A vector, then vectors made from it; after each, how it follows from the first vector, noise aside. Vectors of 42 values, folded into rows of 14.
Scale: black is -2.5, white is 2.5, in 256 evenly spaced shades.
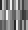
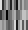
negated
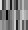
negated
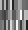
reversed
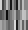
negated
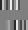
partly zeroed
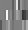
partly zeroed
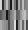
negated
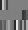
partly zeroed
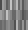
shrunk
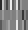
partly zeroed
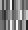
reversed
